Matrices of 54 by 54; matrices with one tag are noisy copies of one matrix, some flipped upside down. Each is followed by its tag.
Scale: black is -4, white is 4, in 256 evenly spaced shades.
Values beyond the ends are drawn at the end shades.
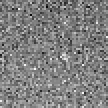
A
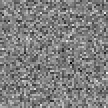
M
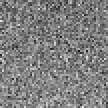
A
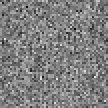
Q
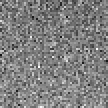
A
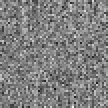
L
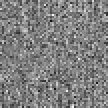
L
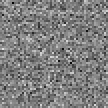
M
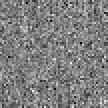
L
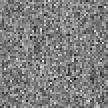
Q
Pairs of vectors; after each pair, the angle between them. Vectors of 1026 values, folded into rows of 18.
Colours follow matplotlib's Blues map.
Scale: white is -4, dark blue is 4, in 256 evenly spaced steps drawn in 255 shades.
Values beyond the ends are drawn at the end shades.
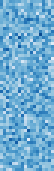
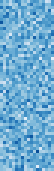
partly aligned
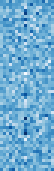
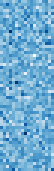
partly aligned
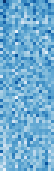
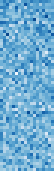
partly aligned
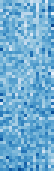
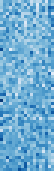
nearly parallel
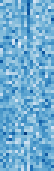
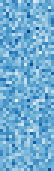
partly aligned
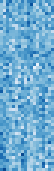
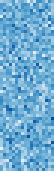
partly opposed
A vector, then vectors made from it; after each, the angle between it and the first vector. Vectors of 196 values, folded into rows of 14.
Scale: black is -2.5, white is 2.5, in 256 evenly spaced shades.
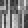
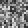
partly aligned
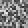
orthogonal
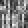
nearly parallel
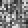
partly aligned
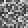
orthogonal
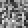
partly aligned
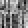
nearly opposite
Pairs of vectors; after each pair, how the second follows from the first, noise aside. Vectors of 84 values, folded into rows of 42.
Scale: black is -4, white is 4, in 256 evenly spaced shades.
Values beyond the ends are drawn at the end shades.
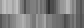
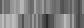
wrapped around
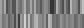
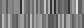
shuffled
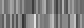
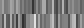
copied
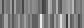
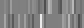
partly zeroed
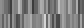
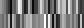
scaled up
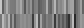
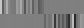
partly zeroed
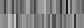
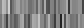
wrapped around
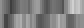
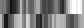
scaled up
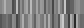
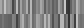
copied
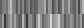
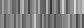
wrapped around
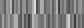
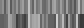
shuffled
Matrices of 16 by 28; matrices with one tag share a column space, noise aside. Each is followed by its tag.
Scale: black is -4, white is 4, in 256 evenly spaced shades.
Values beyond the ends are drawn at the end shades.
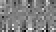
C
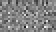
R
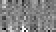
C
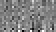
C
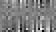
C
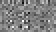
R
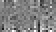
C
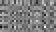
R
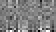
C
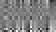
C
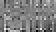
C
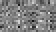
R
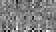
C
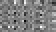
R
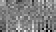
C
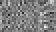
R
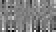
C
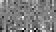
C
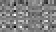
R
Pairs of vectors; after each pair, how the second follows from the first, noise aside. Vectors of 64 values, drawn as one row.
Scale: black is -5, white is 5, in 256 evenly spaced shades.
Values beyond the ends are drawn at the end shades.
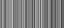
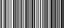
scaled up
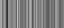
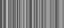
negated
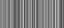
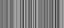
negated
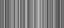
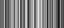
scaled up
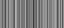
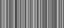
negated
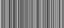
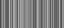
negated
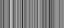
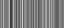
negated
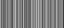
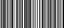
scaled up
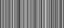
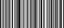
scaled up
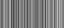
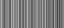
negated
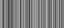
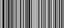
scaled up
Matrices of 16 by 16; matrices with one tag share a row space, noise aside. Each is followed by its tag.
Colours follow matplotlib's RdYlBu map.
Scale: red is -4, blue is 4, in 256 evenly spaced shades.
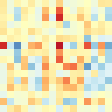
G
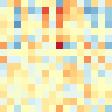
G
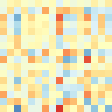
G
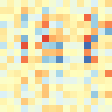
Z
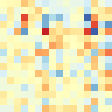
Z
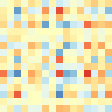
G
